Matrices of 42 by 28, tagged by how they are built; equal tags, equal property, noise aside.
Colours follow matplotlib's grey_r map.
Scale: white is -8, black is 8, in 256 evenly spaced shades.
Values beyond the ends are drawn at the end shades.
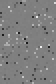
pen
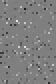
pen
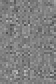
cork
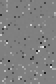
pen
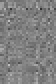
cork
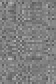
cork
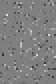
pen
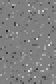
pen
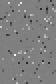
pen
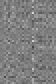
cork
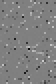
pen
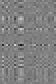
cork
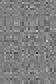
cork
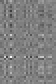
cork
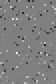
pen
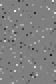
pen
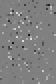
pen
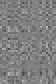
cork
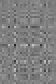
cork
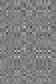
cork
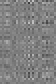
cork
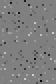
pen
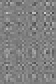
cork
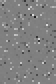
pen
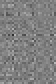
cork
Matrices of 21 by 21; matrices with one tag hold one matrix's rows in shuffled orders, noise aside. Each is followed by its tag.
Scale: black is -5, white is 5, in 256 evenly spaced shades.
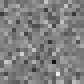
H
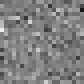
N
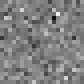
H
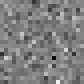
H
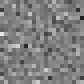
N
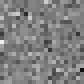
N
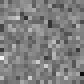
N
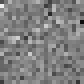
N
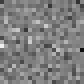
N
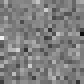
N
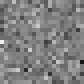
N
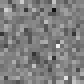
H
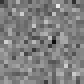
H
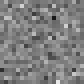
H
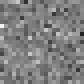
N
